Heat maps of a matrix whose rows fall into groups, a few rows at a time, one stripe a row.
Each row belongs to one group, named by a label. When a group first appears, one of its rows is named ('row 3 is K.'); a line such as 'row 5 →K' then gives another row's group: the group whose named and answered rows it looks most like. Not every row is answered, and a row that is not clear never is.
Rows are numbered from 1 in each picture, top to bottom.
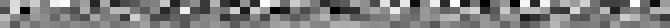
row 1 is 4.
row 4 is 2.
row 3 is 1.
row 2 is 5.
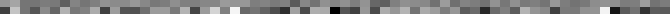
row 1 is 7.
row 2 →5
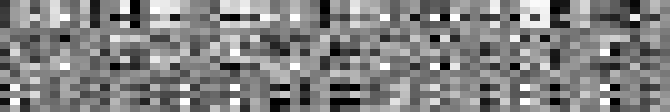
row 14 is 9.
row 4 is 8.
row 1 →8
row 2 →8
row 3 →4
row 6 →7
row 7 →5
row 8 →5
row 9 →8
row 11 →2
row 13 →5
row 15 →5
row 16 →5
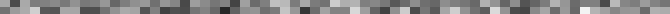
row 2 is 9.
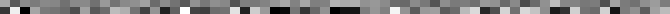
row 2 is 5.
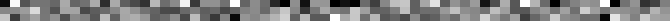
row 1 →5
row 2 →9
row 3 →2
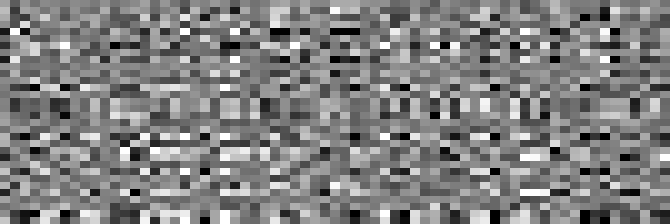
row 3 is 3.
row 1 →2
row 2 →2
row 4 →2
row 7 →4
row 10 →7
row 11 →5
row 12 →9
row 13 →3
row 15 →7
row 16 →7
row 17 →7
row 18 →1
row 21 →1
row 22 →8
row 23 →8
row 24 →9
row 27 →2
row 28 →8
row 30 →4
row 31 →3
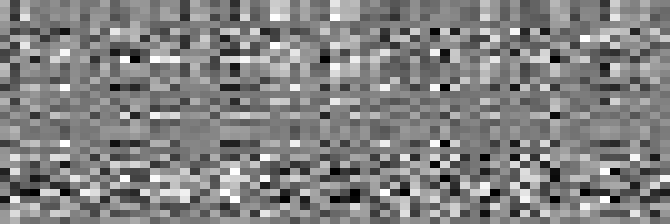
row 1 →2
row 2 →2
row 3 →2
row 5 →7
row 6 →9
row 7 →2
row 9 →8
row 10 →2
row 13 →4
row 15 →2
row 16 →1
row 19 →7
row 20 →7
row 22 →1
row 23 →4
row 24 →7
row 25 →5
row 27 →7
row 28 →3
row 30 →9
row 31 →4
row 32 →7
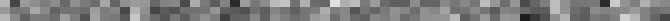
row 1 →2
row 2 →1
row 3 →1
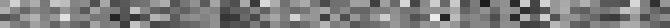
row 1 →4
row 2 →1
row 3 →4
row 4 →1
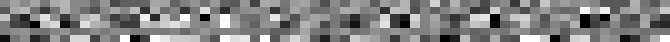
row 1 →4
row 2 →9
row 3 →3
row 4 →3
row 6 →8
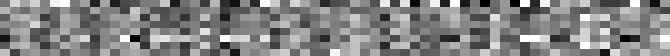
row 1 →4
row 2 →1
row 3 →9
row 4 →9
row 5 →9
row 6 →8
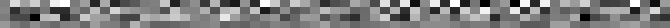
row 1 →4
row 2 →7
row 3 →3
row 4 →1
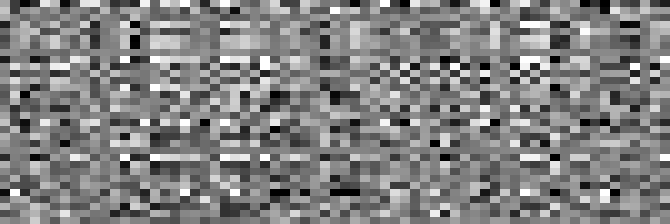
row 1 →3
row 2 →2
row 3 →1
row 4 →8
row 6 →8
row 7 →8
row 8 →7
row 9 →8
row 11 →7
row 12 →4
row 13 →8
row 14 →5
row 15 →5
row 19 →5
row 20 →1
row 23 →8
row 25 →1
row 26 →5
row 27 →3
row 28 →5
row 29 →9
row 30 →1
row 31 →4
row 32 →9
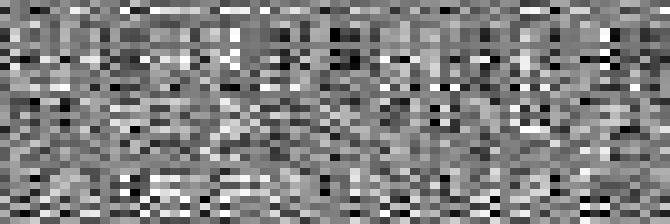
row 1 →1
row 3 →1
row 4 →9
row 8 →5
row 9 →3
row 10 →5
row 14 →1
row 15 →3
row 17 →2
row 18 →7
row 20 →5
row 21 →1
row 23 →5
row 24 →7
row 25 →9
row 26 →8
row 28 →8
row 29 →3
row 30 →9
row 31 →3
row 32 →9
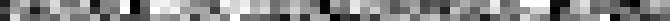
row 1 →8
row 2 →8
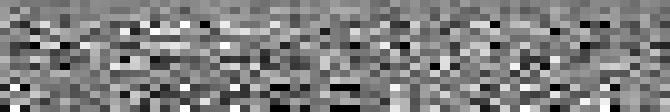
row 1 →7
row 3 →7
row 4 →3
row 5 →8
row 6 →9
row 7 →3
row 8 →7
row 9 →1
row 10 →7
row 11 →4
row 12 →2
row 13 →5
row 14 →1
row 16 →5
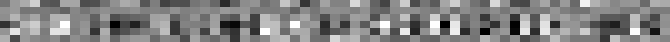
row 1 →9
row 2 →7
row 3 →4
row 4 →4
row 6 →2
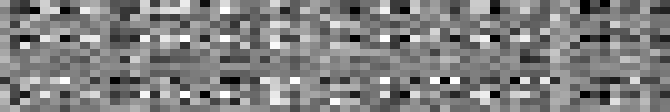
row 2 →3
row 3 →1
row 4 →2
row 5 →4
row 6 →3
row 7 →2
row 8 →2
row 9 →1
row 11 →1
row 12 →4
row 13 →2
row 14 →3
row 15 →2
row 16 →7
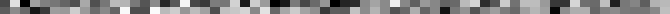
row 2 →8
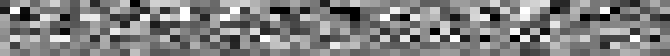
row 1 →8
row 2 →5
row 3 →3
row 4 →1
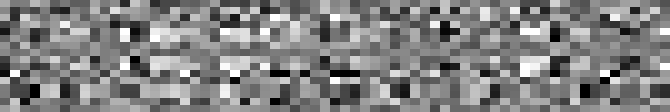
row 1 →1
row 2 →7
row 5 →8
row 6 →8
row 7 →2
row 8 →1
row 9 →8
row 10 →8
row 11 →5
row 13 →3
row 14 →3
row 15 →5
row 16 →7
